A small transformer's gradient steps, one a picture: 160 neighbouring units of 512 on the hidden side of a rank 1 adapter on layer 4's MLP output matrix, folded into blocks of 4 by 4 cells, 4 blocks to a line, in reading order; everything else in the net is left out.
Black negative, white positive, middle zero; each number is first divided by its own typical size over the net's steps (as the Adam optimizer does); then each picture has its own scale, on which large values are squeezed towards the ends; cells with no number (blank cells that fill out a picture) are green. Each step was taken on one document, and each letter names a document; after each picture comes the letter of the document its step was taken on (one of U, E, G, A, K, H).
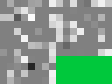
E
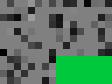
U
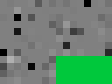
U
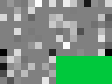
U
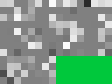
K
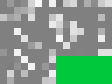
E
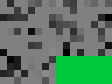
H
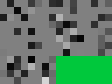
H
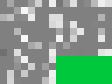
E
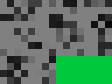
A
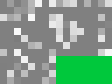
E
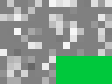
K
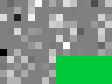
U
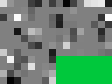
K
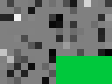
U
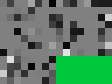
K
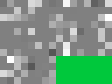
K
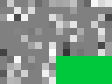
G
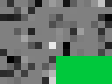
G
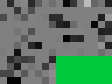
A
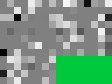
A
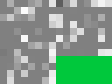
E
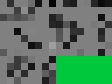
K
